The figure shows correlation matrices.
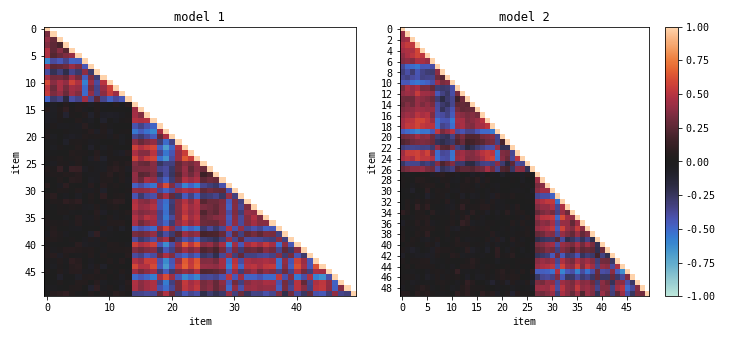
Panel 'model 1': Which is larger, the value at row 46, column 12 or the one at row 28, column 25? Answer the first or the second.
the second
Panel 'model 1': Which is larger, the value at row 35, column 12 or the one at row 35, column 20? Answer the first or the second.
the first
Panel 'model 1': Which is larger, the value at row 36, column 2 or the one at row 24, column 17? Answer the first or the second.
the second
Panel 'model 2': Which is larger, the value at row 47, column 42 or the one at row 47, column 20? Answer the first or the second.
the second
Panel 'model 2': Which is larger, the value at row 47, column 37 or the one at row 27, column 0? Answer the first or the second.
the first
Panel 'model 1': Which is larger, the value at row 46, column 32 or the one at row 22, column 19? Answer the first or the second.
the first
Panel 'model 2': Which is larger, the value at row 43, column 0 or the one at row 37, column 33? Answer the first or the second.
the second
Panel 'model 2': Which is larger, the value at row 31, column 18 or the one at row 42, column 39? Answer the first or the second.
the second
